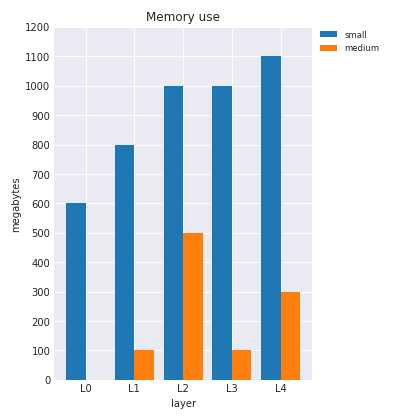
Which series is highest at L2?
small
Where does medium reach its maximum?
L2
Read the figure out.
Title: Memory use
x-axis: layer, ticks L0 L1 L2 L3 L4
y-axis: megabytes, ticks 0 100 200 300 400 500 600 700 800 900 1000 1100 1200
Legend: small, medium
Values:
small: 600 800 1000 1000 1100
medium: 0 100 500 100 300
